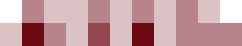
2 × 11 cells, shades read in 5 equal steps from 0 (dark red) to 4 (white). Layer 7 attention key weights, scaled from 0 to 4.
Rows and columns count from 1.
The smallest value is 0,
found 2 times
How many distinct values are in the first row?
3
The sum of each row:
31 21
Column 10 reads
3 2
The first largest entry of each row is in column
1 1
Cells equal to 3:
9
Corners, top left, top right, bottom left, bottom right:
4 4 3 2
